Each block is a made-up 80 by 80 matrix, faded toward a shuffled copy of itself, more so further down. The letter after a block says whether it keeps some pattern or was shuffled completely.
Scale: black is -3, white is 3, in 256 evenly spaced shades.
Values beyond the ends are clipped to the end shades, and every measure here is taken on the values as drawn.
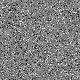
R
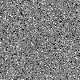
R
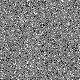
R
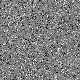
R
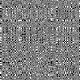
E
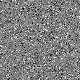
R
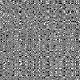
E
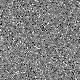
R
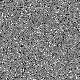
R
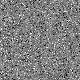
R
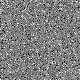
R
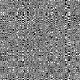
E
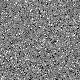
R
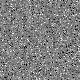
R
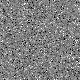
R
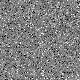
R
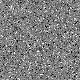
R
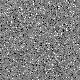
R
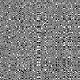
E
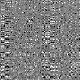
E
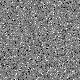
R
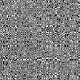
E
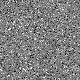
R
